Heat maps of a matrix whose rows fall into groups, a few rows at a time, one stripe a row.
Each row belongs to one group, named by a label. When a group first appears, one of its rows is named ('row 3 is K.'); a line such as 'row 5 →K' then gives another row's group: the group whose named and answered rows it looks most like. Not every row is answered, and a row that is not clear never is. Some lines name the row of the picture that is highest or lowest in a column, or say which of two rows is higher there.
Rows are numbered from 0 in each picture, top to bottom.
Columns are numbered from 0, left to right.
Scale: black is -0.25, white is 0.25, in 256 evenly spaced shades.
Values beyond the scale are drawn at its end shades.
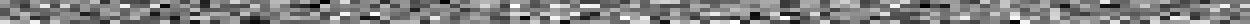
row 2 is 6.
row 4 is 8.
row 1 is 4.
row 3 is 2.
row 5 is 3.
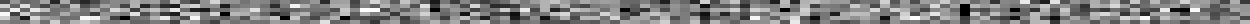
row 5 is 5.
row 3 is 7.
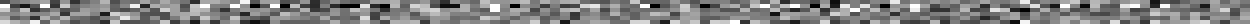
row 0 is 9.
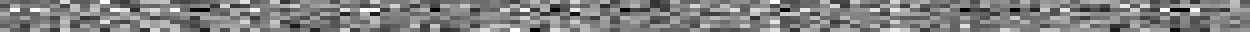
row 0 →9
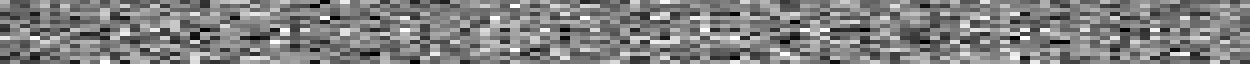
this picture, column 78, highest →13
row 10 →4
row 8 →2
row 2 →9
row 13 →8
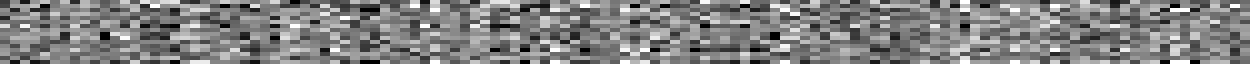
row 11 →8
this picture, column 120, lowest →1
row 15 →8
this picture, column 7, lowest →0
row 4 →2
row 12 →8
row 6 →7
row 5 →6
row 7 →5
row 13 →4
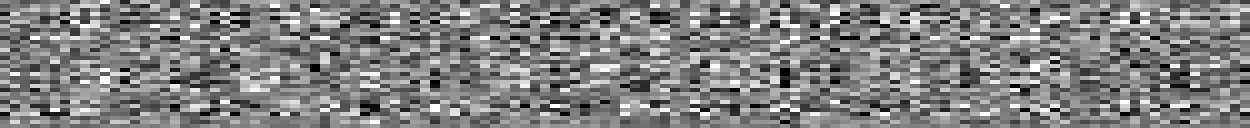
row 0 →6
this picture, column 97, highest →9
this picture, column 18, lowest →20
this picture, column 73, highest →20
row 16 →6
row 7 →6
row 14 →6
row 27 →5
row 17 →6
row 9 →5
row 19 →9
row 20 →6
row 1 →4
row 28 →2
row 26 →8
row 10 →8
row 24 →5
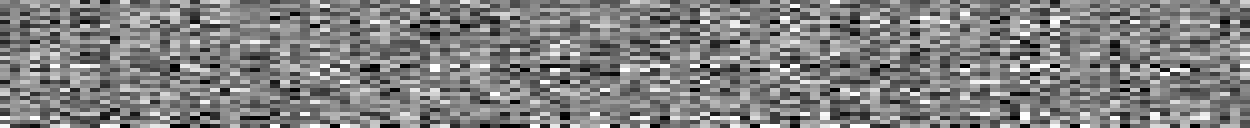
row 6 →6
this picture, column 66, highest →16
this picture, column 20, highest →25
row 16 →5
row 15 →2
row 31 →9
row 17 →8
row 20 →2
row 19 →5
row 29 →3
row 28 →2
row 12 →4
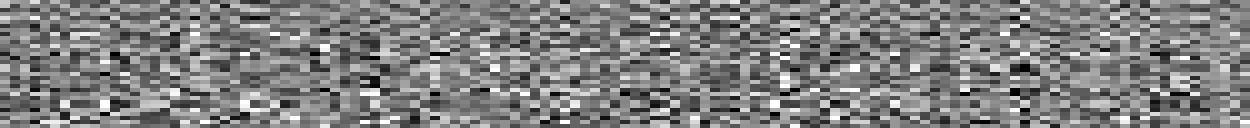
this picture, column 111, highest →4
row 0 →3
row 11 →5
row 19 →8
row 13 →9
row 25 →9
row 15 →6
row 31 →5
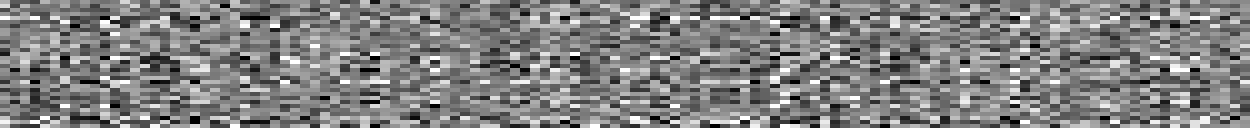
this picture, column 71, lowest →31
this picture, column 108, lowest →15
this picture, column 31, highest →11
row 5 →9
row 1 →7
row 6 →9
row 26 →9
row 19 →9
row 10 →2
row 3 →8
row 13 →2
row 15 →7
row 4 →3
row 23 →8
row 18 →8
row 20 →2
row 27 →6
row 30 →3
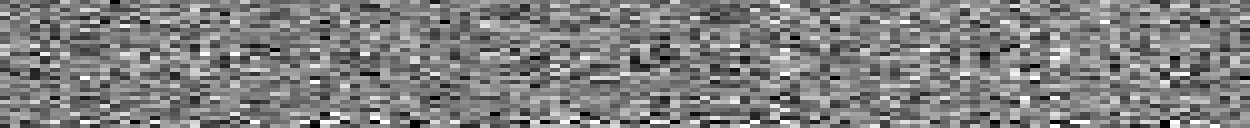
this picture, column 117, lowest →14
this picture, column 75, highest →30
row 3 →7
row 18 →8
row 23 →4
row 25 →3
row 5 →4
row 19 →6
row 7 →6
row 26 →9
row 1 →8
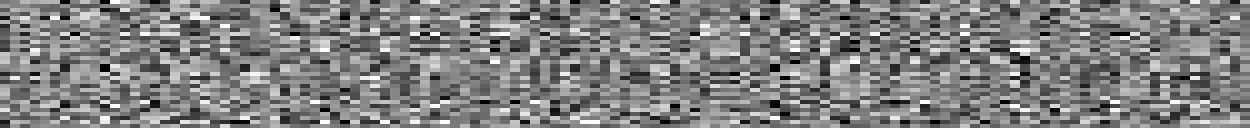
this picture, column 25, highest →18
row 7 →2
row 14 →5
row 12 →5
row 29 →9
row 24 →4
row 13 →3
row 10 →5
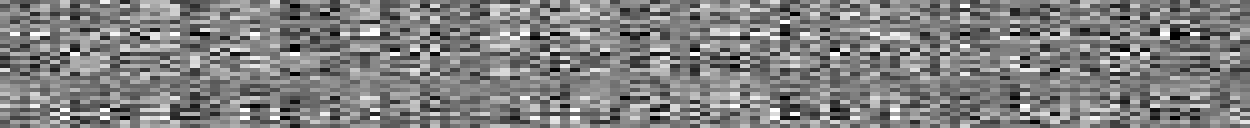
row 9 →4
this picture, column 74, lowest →9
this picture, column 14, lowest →9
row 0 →9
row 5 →8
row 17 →6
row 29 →9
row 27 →9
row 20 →6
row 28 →5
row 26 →3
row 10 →6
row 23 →3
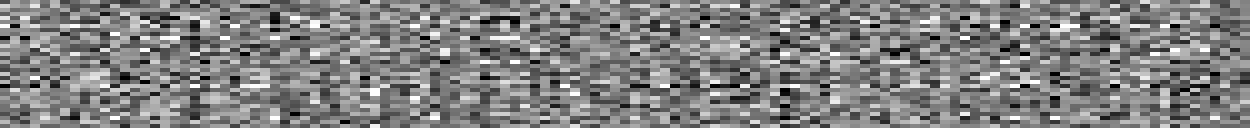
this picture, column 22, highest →9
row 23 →2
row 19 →2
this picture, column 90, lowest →12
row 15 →4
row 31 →2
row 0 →2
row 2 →7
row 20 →6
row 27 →9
